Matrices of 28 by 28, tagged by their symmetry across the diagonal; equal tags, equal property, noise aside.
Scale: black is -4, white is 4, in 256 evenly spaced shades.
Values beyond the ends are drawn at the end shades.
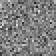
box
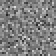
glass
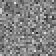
box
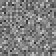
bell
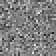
glass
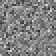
bell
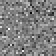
box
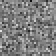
glass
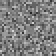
glass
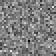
box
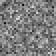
bell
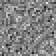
bell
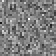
box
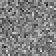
bell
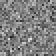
box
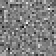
glass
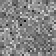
bell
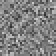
bell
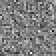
glass
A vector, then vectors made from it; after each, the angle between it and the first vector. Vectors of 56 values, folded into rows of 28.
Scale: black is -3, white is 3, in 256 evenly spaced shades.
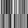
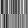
orthogonal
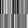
nearly opposite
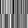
nearly opposite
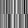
partly aligned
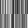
nearly opposite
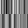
nearly parallel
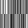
partly opposed
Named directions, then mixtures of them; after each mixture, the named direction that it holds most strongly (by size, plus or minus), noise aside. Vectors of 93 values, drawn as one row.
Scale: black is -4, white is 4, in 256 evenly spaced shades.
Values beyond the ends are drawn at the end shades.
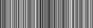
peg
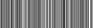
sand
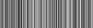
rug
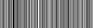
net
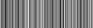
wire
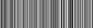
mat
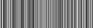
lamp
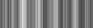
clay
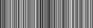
peg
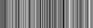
peg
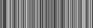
peg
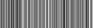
sand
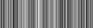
clay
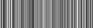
lamp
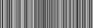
lamp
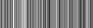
net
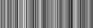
clay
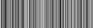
wire
